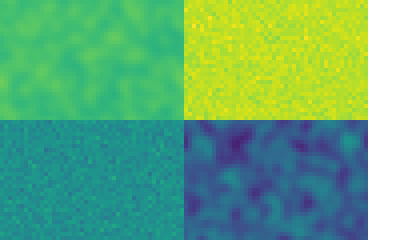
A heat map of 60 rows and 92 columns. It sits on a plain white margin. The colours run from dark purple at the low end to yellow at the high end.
The table splits into 2 rows of 2 panels. Panel 1,1: high, blotchy, faint in contrast. Panel 1,2: very high, fine-grained, faint in contrast. Panel 2,1: middling, fine-grained, faint in contrast. Panel 2,2: low, blotchy.
